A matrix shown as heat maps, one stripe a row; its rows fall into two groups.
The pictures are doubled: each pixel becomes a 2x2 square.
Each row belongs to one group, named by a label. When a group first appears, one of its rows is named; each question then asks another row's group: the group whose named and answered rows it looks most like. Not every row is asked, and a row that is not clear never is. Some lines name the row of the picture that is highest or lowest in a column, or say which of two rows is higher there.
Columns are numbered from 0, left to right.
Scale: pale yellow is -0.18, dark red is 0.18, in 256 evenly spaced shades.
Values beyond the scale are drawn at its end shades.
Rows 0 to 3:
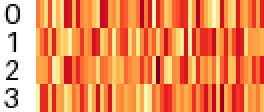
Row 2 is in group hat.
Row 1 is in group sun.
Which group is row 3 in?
sun
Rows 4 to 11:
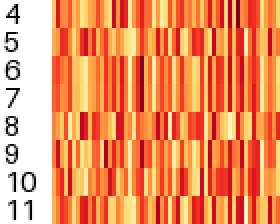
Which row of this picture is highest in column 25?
8
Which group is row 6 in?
sun
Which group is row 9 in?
sun
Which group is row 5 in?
hat
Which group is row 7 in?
sun
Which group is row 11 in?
hat
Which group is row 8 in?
hat
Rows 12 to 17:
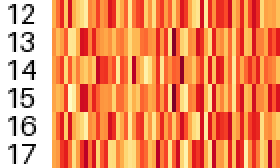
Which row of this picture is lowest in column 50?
14
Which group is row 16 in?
sun
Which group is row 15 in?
hat
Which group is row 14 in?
sun
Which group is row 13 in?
hat
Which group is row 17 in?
hat
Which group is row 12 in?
sun
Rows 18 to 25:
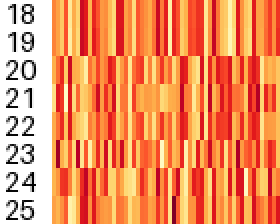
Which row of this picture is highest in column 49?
21
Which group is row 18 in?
hat
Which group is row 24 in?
hat
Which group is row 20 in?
sun
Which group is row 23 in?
sun
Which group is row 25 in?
hat
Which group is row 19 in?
hat
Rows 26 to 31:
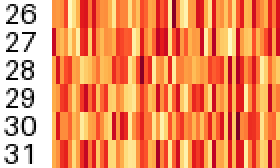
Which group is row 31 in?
hat
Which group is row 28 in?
sun
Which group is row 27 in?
hat
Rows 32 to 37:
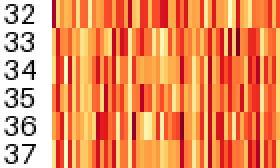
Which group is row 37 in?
sun
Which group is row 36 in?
sun
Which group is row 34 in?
sun
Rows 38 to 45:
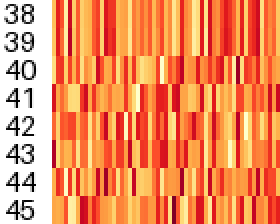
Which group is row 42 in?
hat
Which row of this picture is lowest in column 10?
40
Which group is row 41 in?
hat
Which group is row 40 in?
sun
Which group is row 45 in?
hat
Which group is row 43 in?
hat
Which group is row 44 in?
sun
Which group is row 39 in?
sun
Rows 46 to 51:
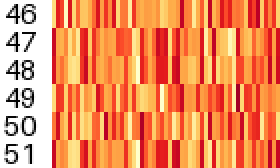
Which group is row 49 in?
sun
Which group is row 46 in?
sun
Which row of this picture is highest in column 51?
46
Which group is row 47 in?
hat
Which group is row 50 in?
sun
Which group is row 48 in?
hat
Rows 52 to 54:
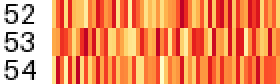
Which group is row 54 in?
sun
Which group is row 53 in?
hat
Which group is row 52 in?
sun
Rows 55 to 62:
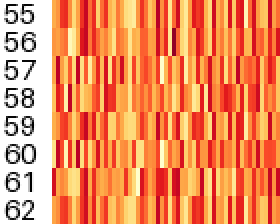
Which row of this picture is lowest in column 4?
56
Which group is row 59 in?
hat
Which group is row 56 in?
hat
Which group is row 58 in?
sun
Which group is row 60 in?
sun
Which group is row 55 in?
hat
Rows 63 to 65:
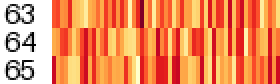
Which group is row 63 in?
sun
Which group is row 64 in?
hat
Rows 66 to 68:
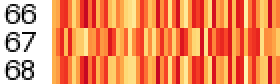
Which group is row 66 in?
hat
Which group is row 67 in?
sun
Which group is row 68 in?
hat
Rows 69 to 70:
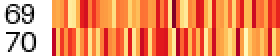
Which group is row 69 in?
hat
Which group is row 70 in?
hat
